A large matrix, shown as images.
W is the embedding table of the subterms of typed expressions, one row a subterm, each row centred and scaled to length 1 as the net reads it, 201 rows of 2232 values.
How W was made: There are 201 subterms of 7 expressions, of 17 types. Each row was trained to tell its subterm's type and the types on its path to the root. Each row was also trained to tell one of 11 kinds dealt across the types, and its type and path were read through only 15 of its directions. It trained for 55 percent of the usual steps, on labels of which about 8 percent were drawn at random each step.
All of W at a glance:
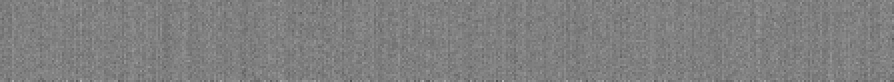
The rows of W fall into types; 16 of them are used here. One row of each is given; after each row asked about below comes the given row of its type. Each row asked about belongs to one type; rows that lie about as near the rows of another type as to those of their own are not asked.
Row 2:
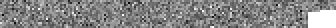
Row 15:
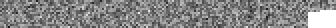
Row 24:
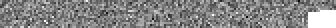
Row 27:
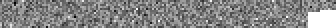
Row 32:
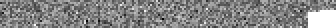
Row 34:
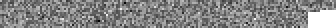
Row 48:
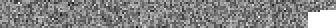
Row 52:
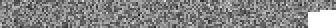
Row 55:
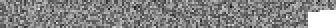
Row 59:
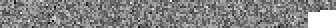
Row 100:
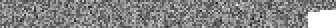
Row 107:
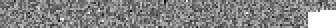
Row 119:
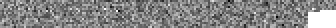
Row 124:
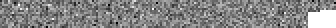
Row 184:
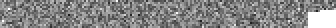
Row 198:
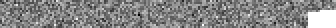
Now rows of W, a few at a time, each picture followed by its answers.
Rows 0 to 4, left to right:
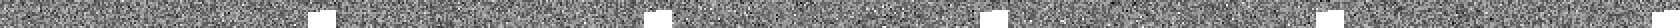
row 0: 24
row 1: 124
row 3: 55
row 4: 48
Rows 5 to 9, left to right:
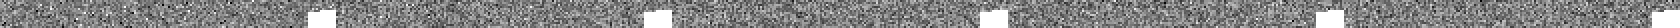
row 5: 32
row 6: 198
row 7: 198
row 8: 52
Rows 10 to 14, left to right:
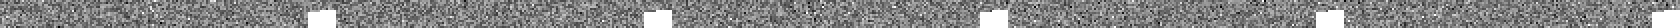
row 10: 2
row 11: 24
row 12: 184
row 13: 52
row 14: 198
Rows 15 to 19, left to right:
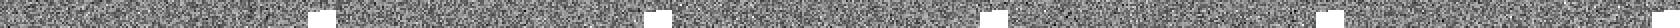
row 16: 34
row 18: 107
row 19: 27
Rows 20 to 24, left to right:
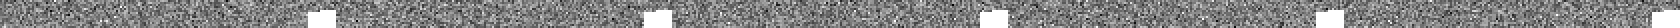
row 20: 27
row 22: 107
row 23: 198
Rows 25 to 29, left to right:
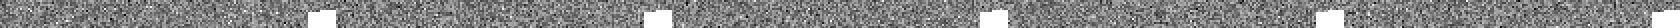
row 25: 124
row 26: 107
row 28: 32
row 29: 59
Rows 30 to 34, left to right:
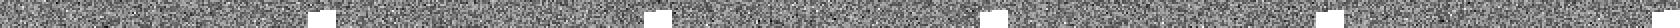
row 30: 59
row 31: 34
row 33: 59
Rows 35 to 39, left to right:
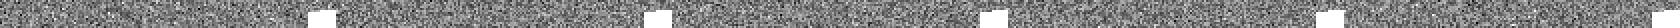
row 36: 107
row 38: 107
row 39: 55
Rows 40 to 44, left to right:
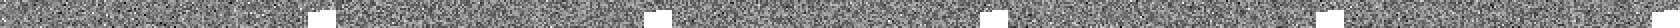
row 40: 32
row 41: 34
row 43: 55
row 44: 48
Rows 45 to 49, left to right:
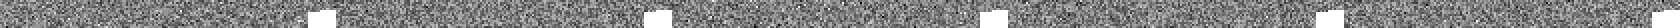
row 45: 184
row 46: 24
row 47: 27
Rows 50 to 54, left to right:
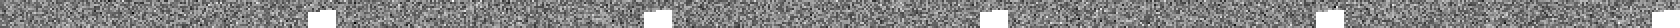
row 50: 124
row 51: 100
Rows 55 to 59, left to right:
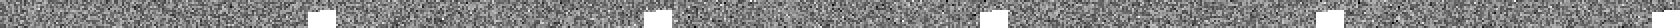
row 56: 184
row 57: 100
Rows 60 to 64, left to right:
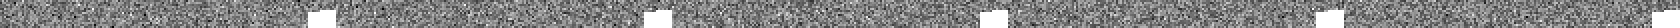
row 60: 55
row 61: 119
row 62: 119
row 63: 184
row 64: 34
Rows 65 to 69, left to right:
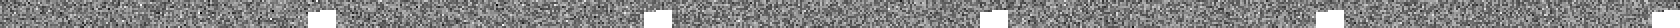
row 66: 59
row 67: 124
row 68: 34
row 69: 15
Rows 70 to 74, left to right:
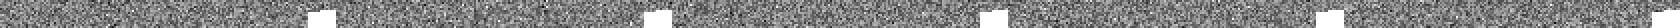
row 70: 59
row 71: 27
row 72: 32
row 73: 27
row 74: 184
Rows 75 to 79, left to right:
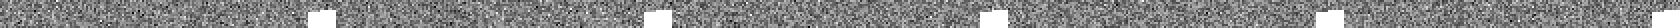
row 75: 52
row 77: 55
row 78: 59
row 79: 59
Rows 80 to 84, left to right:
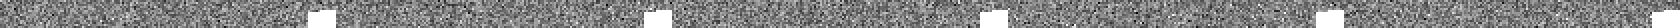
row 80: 55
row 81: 124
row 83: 15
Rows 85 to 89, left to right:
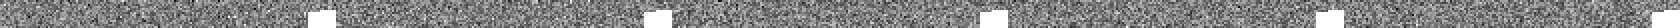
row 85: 52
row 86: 15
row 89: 48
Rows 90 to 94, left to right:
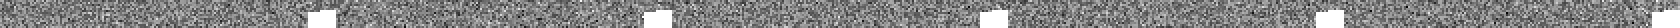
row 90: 119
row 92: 55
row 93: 24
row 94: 198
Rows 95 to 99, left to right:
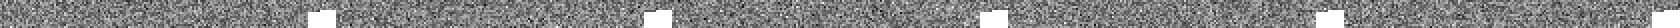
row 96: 124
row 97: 27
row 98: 34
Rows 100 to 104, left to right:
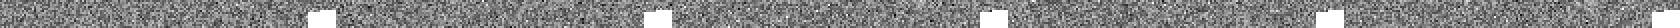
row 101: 52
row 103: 48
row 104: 100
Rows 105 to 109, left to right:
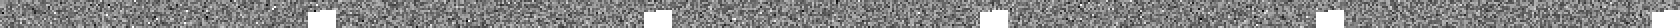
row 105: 32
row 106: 107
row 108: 52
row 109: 27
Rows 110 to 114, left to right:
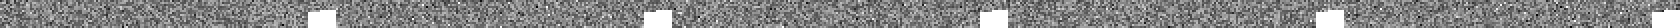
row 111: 119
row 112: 55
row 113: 100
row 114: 119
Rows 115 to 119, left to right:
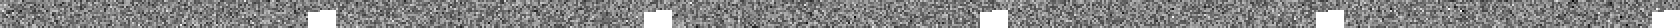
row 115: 32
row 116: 27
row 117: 119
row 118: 184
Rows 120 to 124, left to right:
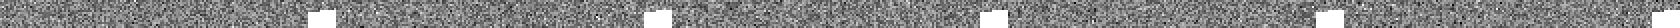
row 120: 119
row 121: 100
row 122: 107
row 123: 32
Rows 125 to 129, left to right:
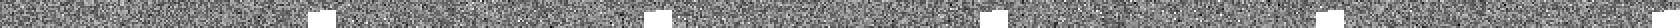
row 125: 100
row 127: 119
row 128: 124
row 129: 59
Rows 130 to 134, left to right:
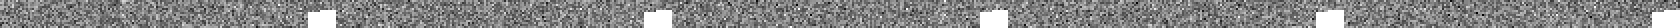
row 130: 59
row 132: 2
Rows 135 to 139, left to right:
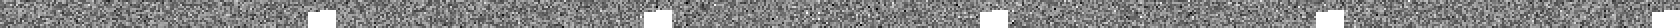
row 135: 107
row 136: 184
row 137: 52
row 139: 48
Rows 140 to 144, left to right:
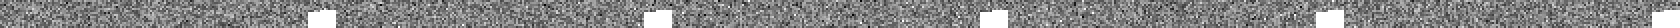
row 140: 24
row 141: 24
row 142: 124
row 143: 100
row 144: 100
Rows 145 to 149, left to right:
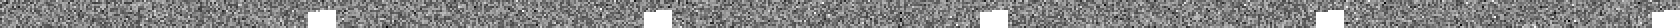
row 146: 184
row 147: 2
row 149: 184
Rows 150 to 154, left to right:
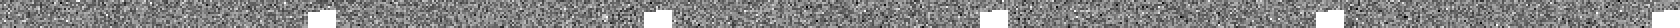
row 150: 34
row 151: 34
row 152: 52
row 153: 52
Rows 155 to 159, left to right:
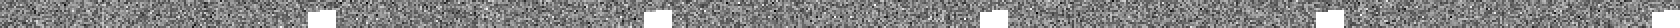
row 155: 100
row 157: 34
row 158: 119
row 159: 15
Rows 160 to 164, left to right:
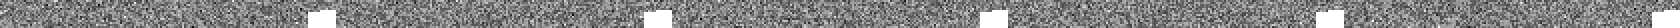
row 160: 34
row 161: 2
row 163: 107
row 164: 107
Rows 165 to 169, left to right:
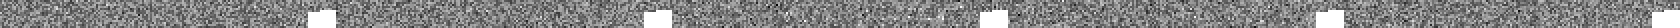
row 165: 27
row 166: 55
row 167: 59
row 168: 27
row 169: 15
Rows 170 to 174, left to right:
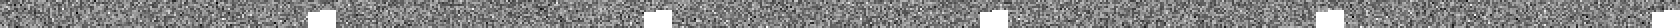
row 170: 2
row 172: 48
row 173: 15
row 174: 198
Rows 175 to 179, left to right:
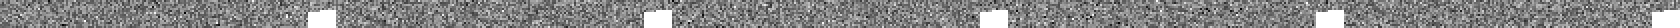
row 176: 52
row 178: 59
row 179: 198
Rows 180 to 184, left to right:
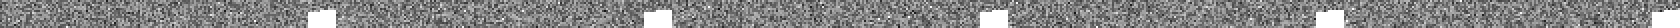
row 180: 48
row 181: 119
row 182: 184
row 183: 2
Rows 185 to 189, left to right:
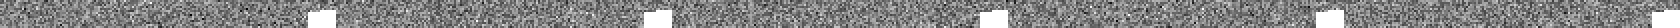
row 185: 2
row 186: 34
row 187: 124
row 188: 2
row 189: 184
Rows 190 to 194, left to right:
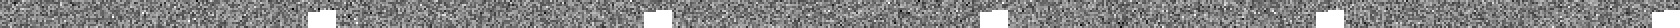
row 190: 48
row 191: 34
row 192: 119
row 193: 59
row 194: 48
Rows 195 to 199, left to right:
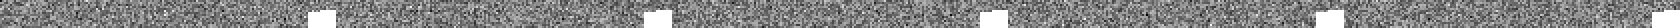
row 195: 24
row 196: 119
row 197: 124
